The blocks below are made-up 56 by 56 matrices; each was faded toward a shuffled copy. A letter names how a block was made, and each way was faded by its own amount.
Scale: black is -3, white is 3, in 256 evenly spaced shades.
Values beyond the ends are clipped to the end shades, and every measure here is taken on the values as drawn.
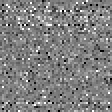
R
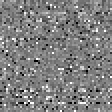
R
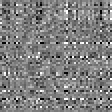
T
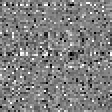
R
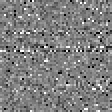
R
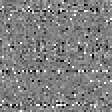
R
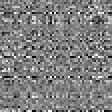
T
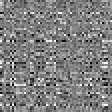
T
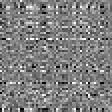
T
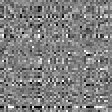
T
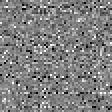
R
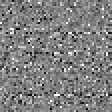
R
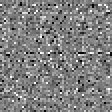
R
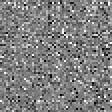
R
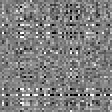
T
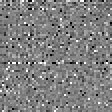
R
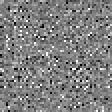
R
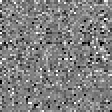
R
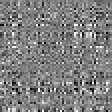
T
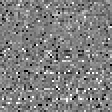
R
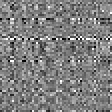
T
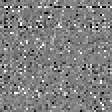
R
